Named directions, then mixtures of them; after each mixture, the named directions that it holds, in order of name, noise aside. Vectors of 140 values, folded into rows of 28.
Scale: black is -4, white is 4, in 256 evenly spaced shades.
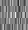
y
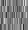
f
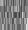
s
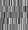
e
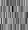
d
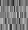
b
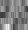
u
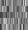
f, u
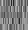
b, e, s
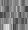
u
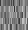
b, e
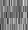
e, f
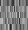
b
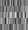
b, y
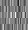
y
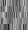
f, u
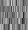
b, d, e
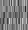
e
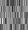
b, d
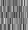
f, s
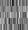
b, e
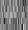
f, y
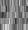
u, y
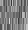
e, s, y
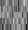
e, s, u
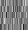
f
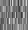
e, f, y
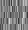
d, e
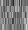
b, s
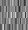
y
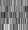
e, u, y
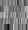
u, y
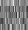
b
